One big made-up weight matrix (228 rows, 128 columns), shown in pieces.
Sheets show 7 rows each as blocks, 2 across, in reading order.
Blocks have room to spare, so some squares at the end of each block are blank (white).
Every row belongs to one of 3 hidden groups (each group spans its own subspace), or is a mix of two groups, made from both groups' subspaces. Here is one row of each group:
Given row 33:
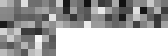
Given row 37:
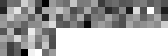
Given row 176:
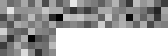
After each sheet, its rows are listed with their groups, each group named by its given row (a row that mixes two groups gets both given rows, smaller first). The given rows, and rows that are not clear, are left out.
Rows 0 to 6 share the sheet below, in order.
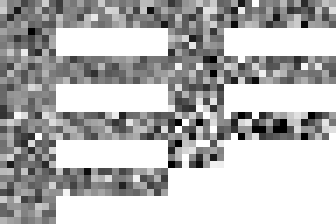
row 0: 37
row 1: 33
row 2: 37
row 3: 37
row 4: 176
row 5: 37
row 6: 33
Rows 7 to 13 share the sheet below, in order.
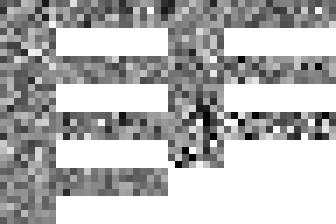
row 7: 37
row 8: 37
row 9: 176
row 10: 37
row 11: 33
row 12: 33
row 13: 33
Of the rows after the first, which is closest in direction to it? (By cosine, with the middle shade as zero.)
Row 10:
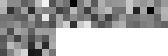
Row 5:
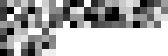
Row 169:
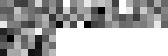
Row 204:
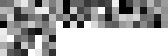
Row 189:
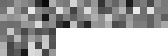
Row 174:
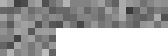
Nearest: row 5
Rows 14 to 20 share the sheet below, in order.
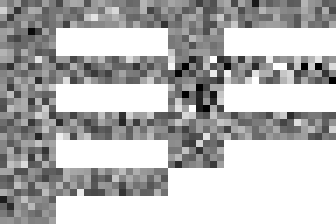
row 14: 37
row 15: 33
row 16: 37 and 176
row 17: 37
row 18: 37
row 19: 176
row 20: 33 and 176
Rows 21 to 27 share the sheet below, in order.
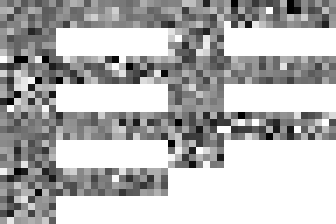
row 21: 37
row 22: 33
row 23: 176
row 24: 176
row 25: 33 and 37
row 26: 176
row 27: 176
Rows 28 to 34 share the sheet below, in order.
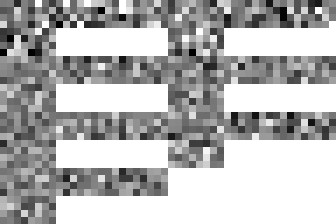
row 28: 33
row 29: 37
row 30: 33
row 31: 33
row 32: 176
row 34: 33
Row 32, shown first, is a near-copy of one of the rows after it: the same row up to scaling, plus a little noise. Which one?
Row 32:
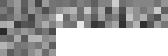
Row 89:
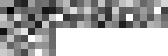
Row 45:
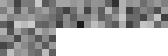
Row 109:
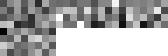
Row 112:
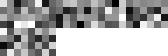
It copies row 109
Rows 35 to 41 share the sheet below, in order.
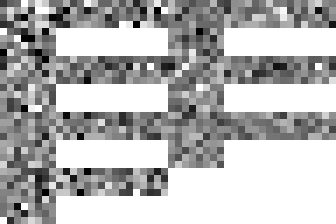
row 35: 33 and 176
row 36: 37
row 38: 37
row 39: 33
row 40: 176
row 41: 33
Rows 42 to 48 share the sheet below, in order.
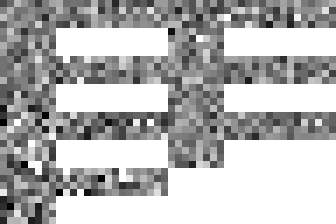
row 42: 37 and 176
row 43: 176
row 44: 33
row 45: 176
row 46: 37
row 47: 37
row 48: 33
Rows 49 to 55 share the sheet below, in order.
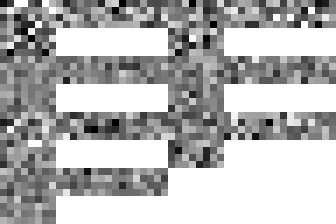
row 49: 176
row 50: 33
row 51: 33
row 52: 33
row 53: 37
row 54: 33
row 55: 33
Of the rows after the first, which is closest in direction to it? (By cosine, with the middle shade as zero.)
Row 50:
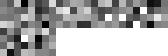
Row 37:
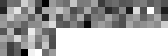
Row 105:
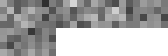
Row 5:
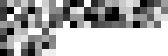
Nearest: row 105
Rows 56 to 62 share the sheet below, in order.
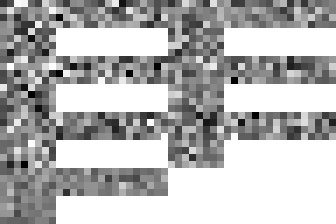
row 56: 176
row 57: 176
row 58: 176
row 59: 33
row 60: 37
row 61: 33
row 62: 33
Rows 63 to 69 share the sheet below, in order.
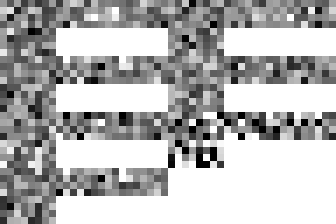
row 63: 37
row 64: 33 and 37
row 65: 33
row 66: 33
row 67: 33
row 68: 37
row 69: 33
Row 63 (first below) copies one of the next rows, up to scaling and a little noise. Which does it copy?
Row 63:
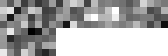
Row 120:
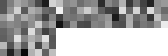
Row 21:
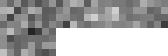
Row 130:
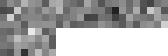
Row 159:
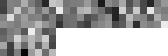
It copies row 21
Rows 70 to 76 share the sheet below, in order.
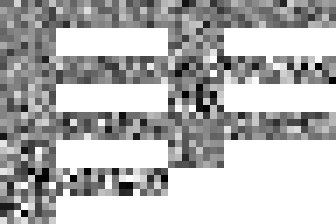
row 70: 33 and 37
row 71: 176
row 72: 37
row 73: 37
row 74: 33
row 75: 33 and 176
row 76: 33
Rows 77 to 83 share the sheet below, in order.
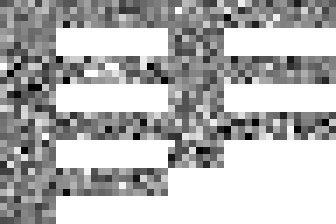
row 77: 33
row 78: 37 and 176
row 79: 37
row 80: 33
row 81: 33
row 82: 176
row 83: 33
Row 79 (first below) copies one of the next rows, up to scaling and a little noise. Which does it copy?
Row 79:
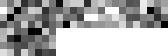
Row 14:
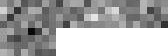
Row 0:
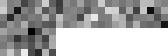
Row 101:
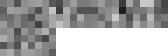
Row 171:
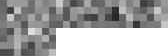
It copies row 14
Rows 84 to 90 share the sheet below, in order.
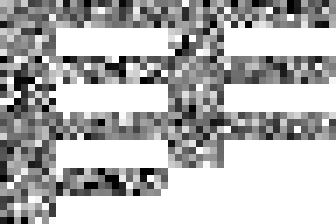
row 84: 33
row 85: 33
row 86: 176
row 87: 37
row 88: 33
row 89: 176
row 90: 37
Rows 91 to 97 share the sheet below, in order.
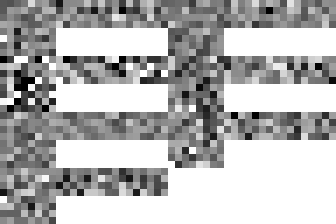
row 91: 33 and 37
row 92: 33
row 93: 176
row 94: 37
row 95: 176
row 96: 33
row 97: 33 and 176
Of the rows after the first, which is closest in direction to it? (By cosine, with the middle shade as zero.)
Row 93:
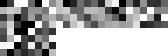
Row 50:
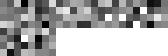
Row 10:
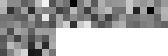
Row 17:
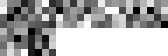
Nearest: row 50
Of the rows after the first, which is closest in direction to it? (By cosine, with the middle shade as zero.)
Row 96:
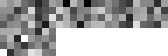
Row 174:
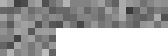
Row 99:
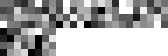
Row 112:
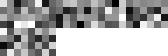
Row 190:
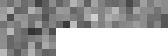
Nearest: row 190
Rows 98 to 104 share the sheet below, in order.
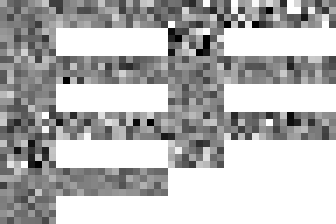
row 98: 37
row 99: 33
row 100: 33
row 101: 37
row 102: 37
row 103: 33
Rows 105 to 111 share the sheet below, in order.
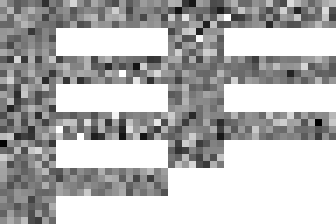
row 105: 37 and 176
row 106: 176
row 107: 33
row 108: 33
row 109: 176
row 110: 37 and 176
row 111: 37
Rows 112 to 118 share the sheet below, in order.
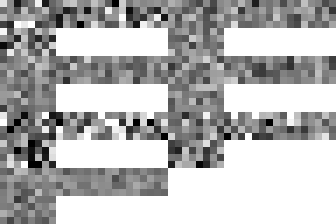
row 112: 176
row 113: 33
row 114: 33
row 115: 37
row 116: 37
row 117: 33
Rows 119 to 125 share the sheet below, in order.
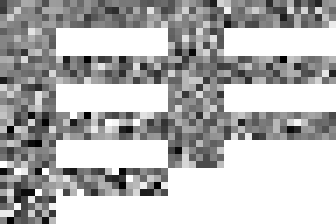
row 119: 37
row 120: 37
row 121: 33
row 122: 176
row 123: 33 and 37
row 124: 33 and 176
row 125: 176
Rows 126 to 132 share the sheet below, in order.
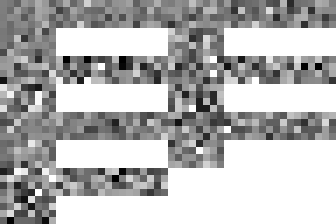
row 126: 33
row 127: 33
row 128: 33
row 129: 37
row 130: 37
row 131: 176
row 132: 176
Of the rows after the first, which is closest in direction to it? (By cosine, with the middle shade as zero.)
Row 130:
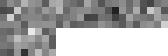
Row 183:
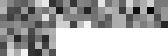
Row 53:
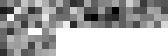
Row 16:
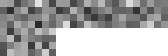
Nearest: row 53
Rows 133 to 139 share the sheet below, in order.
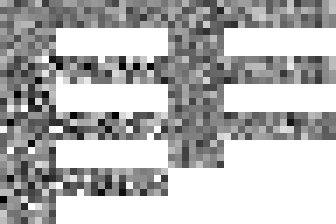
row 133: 176
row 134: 37
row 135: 37
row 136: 37
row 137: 176
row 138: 33 and 37
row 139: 176
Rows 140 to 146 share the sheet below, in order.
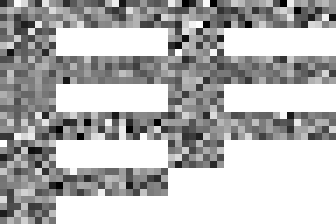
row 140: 176
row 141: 176
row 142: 33
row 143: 176
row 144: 176
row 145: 176
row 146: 176
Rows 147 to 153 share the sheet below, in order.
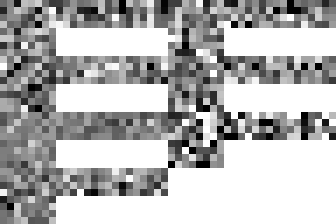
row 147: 37
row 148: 33 and 37
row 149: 37
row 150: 37
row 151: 37
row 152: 33
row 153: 33 and 176
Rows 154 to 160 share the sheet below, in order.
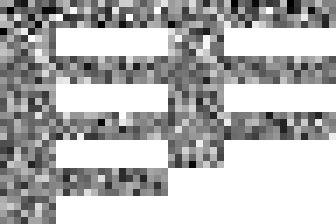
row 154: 176
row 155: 33
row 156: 37
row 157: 37
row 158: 33
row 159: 37
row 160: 33
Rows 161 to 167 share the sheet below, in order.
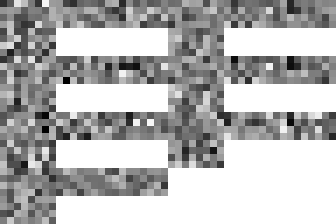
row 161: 176
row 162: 33
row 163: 33
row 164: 33
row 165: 37
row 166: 37
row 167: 176
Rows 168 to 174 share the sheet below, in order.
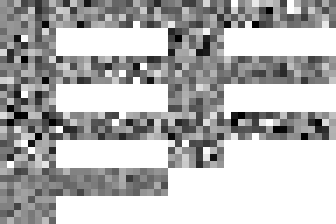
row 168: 33
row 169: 33
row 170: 33
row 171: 37
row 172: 176
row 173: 33 and 37
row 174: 176
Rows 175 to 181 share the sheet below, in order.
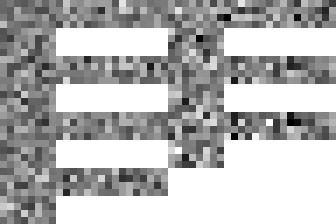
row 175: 33
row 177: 33 and 37
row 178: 33
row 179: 33
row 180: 33
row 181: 33
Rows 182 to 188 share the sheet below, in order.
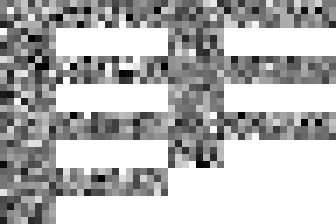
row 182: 176
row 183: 37
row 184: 33
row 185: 33
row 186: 33 and 37
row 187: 37
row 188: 33
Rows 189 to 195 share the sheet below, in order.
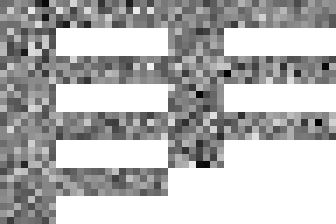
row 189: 37
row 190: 37
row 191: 37
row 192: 176
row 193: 37
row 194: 37
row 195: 176
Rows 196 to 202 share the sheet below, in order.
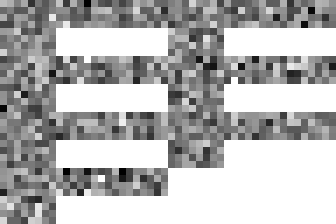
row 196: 33
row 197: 33
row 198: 33
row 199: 33
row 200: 37
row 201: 33
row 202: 33
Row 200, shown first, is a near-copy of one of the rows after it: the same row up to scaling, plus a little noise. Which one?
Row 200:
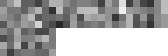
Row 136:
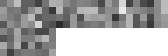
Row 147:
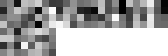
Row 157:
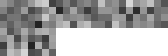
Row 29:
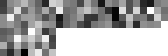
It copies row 136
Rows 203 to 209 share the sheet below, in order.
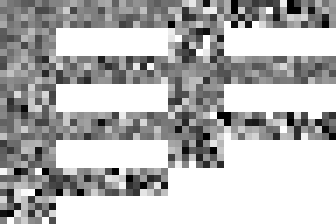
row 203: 33
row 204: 33
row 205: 37
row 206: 176
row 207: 33
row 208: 37
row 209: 176
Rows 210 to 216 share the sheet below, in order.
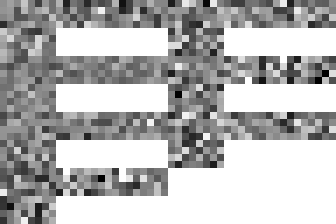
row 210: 33
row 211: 176
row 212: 176
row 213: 176
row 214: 33 and 37
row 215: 176
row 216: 33
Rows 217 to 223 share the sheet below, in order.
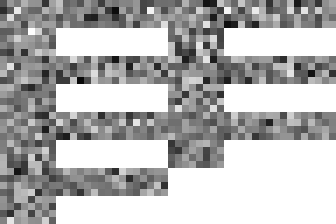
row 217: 37
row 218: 37
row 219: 37 and 176
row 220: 176
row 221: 37
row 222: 33
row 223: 176
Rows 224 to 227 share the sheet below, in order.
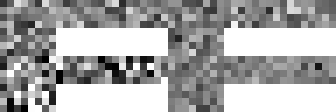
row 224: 176
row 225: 33
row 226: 37
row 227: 37
